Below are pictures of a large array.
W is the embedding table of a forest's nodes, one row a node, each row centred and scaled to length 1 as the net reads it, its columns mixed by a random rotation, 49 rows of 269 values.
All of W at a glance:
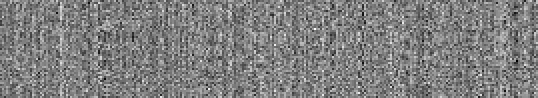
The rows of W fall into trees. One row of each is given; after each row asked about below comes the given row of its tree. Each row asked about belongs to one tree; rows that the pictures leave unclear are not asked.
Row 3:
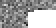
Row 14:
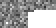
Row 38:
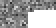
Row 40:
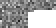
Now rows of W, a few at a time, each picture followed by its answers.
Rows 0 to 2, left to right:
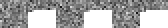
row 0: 40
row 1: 38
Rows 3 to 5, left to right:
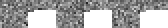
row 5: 14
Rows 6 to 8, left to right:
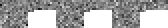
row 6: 3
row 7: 3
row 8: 14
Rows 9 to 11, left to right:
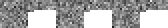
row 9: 3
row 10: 14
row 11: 14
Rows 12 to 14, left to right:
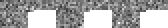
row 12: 14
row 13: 38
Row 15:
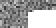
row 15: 40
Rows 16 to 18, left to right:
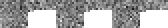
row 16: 3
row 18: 3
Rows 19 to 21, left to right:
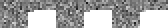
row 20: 3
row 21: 38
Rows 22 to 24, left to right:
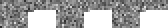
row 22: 14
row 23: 40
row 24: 14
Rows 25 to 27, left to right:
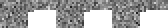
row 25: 3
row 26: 3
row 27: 3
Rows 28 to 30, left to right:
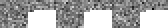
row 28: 38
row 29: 38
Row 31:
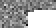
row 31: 3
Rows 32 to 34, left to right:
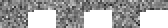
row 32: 3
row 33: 40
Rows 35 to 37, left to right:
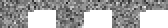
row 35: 14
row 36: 38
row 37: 14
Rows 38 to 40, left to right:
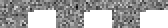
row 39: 3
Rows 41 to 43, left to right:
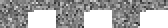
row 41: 38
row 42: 14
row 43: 3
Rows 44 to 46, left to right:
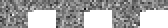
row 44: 14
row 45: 14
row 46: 3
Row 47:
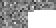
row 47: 14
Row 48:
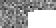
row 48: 3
